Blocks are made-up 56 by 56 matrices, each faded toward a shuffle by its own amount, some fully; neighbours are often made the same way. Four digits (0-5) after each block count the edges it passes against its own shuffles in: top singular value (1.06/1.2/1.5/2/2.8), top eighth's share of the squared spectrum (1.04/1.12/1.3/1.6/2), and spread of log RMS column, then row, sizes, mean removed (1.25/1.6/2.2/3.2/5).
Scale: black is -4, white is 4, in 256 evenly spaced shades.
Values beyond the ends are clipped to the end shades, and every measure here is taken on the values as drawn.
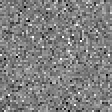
1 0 0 0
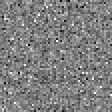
0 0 0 0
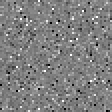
0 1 0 0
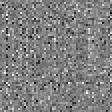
4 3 2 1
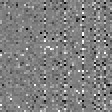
4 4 3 1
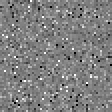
1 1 0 0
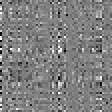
4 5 3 3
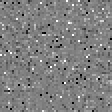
1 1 0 0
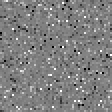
0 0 0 0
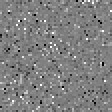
0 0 0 0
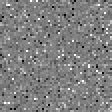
1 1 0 0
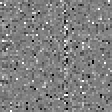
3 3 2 0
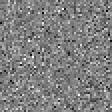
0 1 2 0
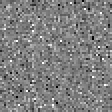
0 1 0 0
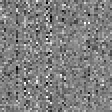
1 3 3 0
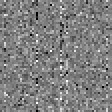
2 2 3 0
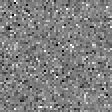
0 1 0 0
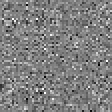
4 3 2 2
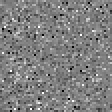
2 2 0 0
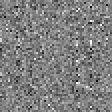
1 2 2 0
